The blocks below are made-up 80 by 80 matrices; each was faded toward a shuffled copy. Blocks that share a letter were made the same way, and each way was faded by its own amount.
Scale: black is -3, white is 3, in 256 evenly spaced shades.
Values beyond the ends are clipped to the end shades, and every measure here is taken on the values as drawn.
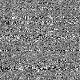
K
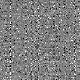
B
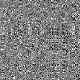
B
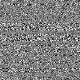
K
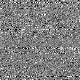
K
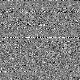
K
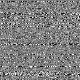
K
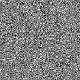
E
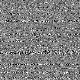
K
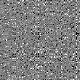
B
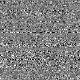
K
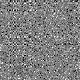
E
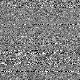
K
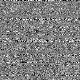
K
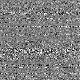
K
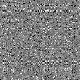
E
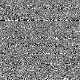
K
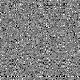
E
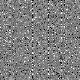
B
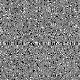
E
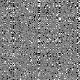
B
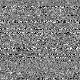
K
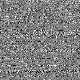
K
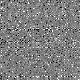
E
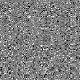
B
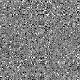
E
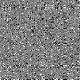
E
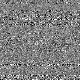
K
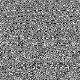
K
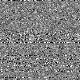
K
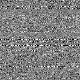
K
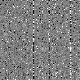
B
